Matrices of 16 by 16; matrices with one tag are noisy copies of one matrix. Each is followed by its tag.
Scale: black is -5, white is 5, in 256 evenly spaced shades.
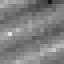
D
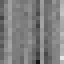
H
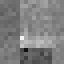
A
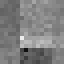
A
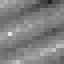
D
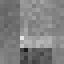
A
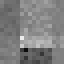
A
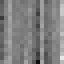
H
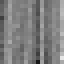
H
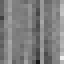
H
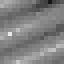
D
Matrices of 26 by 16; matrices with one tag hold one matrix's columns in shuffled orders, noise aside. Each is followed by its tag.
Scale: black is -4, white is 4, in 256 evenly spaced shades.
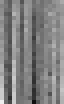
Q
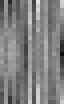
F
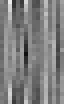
F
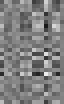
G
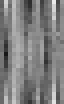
F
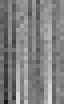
Q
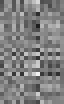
G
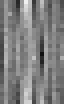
F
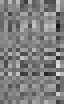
G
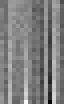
Q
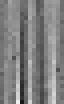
Q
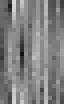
F
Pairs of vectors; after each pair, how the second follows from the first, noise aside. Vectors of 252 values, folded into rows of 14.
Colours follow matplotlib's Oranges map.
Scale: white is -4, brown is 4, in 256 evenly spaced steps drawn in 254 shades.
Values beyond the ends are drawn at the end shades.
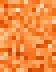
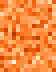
wrapped around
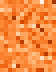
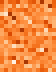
wrapped around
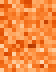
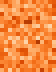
wrapped around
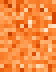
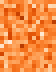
wrapped around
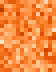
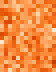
reversed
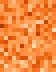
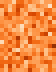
reversed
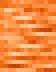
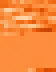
partly zeroed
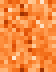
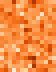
reversed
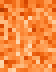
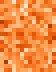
wrapped around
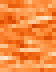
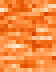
wrapped around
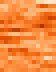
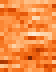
wrapped around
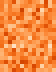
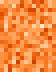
reversed
